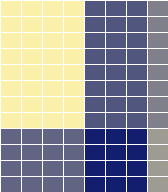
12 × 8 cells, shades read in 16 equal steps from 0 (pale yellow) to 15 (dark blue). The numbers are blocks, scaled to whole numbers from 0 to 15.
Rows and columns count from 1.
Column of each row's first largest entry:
5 5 5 5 5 5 5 5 5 5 5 5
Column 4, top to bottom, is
0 0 0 0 0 0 0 0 10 10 10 10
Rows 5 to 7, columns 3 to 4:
0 0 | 0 0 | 0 0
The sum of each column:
40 40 40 40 148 148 148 88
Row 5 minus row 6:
0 0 0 0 0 0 0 0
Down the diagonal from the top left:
0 0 0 0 11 11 11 8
